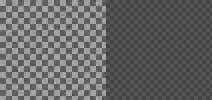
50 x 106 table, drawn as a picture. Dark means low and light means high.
The table splits into one row of 2 panels. Panel 1,1: middling, checkered, strong in contrast. Panel 1,2: low, checkered, faint in contrast.
